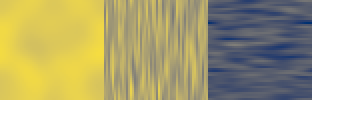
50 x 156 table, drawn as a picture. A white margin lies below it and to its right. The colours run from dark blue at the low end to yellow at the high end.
The table splits into one row of 3 panels. Panel 1,1: very high, smooth, faint in contrast. Panel 1,2: high, streaked downward. Panel 1,3: low, streaked across.
